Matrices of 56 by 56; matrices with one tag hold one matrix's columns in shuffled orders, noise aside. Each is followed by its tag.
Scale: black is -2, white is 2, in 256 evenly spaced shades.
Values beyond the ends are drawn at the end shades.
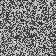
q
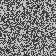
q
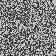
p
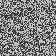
p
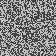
q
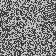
p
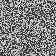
p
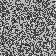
p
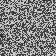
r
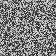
p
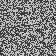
r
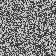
p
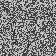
p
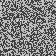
p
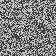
r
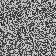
p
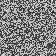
r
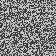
r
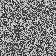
p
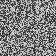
q
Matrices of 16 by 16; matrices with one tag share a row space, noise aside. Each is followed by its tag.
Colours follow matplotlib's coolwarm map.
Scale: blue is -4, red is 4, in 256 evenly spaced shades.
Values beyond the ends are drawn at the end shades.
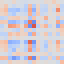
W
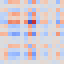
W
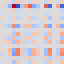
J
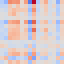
W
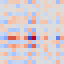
W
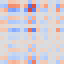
W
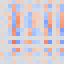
J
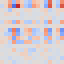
J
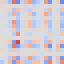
J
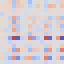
J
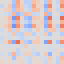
J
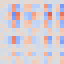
J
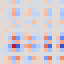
J
